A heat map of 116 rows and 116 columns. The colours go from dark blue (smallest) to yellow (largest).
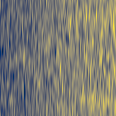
The field climbs toward the right. The histogram is bell-shaped. The grain runs up and down.
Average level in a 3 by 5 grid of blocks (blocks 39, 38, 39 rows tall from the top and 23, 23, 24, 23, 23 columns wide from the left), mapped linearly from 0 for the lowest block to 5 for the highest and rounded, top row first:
01345
02344
01345
